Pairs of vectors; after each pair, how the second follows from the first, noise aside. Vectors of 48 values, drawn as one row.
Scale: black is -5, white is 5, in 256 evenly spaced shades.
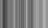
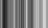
scaled up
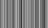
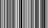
scaled up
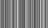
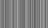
shrunk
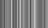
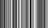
scaled up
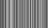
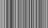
negated
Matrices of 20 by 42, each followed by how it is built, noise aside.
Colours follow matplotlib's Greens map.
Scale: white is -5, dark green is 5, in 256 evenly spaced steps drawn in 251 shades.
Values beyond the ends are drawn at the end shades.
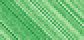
Toeplitz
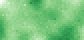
smooth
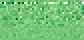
uneven rows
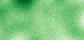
smooth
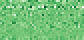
uneven rows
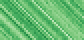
Toeplitz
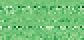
uneven rows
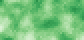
smooth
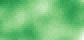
smooth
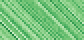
Toeplitz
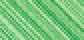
Toeplitz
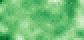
smooth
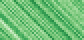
Toeplitz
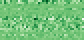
uneven rows
